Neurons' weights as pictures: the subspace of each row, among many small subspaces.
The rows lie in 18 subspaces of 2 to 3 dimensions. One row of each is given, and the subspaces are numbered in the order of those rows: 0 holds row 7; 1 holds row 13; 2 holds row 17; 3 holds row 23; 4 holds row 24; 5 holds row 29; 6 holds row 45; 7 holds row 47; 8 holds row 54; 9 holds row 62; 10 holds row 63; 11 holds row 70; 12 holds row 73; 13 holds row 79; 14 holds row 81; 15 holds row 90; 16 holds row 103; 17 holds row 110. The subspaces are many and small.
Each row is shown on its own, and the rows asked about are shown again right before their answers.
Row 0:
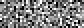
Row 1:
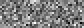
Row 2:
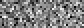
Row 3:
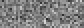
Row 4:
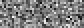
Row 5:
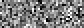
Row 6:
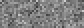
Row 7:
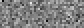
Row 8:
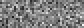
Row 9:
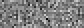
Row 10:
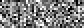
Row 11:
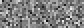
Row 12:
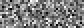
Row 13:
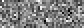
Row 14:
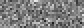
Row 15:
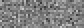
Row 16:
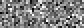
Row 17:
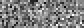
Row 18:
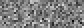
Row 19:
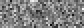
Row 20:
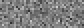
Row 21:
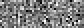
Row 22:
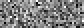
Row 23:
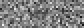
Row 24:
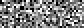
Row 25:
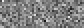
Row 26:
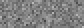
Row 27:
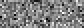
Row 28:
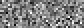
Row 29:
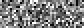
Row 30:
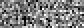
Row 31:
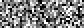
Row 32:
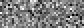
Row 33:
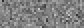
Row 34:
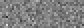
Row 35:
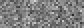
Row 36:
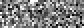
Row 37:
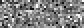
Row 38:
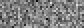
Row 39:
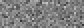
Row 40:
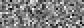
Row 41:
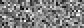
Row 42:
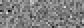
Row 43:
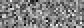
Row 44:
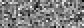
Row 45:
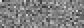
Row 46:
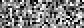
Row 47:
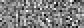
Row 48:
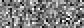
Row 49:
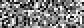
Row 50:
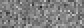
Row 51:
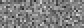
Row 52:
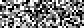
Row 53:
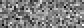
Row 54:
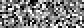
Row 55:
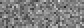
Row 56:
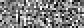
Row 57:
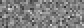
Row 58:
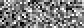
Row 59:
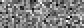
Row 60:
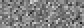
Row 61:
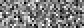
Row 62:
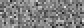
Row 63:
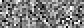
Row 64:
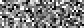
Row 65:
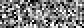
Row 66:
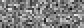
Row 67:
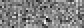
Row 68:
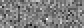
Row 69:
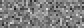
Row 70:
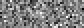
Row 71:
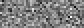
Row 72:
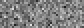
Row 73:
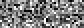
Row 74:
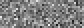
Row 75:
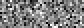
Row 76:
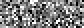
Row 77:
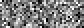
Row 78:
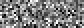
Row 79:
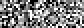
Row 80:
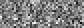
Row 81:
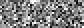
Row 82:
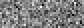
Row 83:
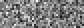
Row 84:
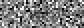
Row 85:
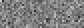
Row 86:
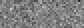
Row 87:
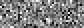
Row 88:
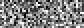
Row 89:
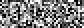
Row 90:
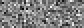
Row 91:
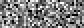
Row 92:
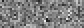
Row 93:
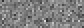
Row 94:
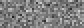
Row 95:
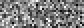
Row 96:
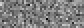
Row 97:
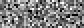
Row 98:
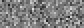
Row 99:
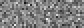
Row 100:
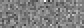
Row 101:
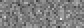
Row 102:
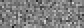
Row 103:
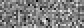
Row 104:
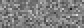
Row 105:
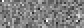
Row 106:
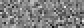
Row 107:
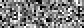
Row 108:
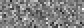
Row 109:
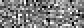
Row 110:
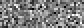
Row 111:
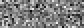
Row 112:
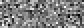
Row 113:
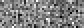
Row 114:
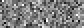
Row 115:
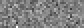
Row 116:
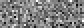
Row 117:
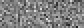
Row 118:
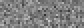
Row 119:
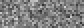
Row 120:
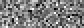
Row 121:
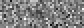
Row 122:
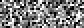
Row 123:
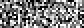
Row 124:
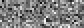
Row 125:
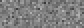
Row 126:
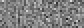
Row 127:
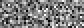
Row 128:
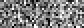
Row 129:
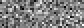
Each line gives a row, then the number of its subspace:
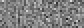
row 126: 7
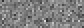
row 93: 5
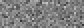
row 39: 6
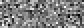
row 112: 17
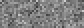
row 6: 17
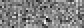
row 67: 13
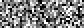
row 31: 1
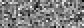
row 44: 17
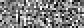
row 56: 7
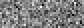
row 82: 17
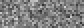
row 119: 2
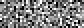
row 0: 7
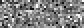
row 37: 17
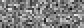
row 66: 12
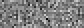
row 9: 16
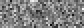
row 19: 11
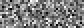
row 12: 8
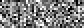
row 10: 10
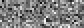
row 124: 12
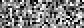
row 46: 5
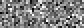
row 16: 8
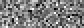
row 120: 13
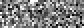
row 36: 2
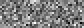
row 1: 14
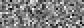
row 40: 8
